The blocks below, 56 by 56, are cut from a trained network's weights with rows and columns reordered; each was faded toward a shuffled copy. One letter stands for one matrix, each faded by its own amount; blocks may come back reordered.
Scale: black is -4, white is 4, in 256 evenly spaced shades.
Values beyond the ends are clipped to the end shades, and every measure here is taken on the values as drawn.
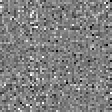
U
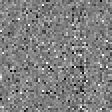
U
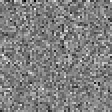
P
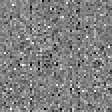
U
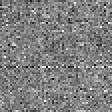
P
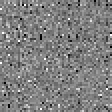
U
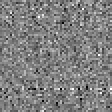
P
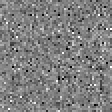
U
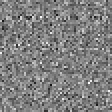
P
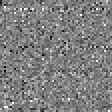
U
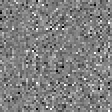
U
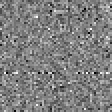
P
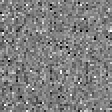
U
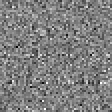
P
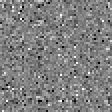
U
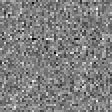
P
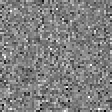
U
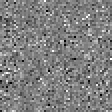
U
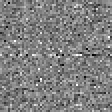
P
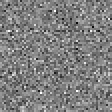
P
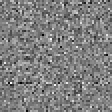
P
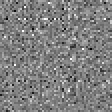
U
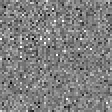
U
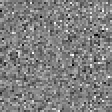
U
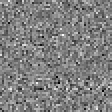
P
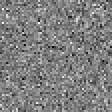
U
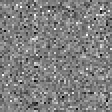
U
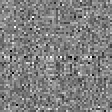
P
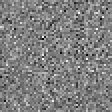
U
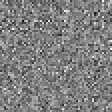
P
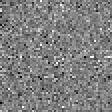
U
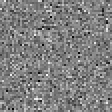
U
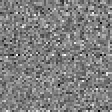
P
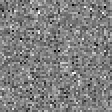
U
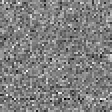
P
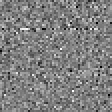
P
